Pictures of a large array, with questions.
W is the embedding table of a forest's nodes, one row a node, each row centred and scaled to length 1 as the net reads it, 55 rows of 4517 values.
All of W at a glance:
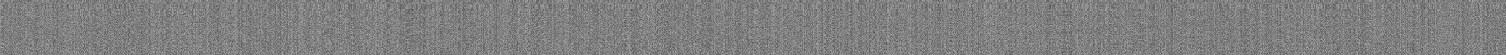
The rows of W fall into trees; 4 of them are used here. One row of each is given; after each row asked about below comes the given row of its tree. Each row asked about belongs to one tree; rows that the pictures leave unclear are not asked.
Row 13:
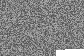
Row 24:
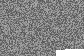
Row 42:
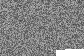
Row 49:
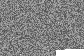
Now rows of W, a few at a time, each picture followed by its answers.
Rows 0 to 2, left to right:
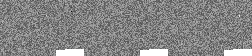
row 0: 13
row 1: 13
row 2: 24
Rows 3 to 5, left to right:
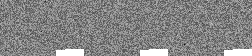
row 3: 49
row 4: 42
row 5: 42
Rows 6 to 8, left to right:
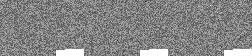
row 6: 42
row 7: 42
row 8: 42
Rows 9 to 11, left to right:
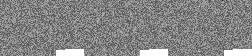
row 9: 13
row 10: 13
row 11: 24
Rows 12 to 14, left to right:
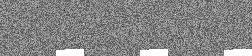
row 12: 24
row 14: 24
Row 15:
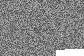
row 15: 24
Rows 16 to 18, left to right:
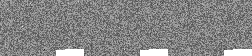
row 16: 49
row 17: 42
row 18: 13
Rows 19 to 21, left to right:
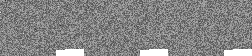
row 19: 42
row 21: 24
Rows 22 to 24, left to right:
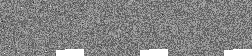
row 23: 13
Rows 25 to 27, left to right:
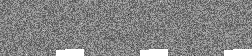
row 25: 13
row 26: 49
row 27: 42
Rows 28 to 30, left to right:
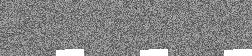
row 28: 13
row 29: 24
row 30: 13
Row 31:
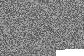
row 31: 24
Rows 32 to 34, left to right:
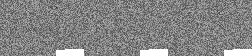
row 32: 24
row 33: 24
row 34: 42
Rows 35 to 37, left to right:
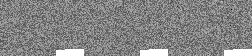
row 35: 13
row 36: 24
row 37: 13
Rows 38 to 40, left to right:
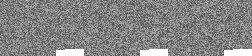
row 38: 24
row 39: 42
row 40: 13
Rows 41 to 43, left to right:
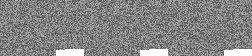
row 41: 13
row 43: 49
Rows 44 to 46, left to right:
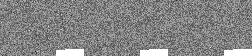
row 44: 49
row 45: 13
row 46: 13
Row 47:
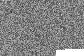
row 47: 49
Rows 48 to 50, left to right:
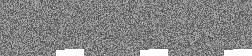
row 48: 24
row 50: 13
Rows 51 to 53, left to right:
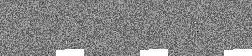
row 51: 24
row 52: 24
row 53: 42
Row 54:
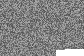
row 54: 24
